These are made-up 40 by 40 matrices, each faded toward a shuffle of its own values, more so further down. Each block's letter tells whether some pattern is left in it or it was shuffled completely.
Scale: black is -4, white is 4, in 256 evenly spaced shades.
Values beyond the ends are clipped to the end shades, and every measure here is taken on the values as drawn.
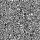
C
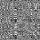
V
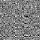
V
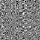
V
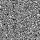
C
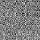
V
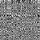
V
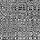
V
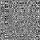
V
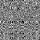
V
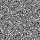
C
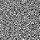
V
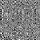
V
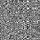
V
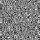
V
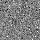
C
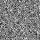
C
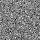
C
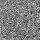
C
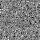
C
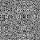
V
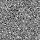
C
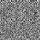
V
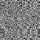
V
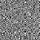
V
